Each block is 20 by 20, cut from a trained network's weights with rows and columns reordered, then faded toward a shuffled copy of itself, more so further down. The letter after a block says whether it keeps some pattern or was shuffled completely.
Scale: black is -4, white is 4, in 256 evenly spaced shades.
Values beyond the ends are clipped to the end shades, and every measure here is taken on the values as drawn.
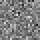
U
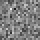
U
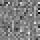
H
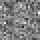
H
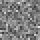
U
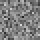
H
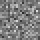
U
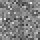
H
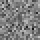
U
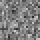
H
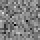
U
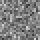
U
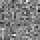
H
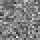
H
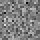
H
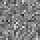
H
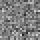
U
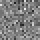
H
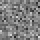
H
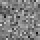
U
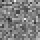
H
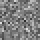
U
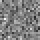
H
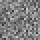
H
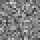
U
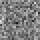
U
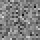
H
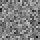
U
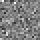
U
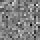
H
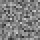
U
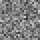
U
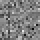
U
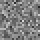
U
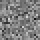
U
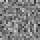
H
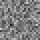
U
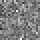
U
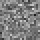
U
